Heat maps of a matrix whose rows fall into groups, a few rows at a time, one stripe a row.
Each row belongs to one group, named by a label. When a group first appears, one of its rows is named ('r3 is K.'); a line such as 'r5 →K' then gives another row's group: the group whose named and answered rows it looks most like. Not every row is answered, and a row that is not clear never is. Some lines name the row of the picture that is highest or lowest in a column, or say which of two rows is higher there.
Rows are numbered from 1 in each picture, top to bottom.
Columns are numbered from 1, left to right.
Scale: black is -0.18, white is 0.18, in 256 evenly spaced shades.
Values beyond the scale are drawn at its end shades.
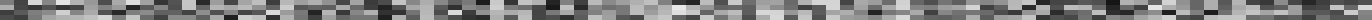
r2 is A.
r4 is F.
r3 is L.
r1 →F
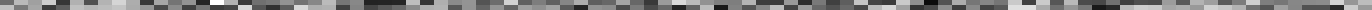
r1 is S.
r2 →F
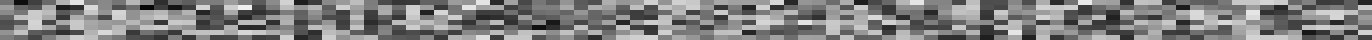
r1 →L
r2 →A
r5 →F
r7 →A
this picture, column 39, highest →7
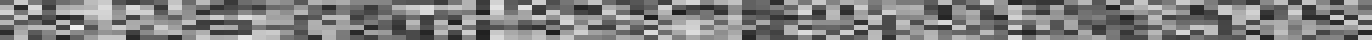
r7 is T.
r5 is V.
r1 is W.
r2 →F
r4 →A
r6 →S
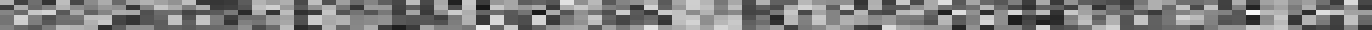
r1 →V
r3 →S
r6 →L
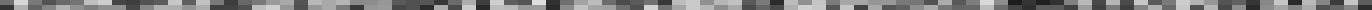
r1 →W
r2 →T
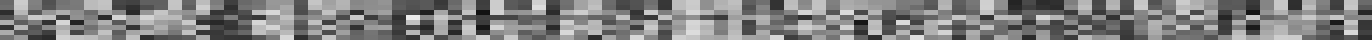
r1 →W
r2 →W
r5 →V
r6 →T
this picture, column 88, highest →8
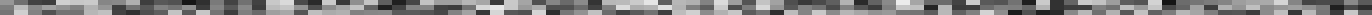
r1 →L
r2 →L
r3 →W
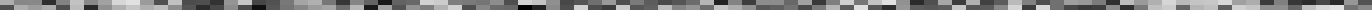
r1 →F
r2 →S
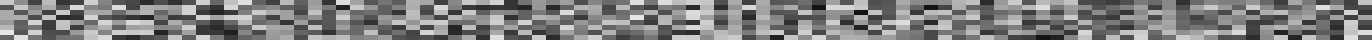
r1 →A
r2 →S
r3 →V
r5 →F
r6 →V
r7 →F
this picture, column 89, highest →7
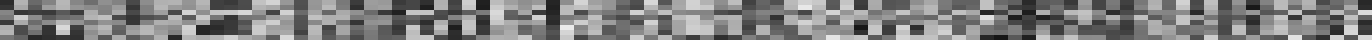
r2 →T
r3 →A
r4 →W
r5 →T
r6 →V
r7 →V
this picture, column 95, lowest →8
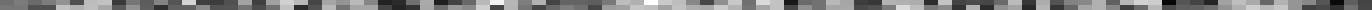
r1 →L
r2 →L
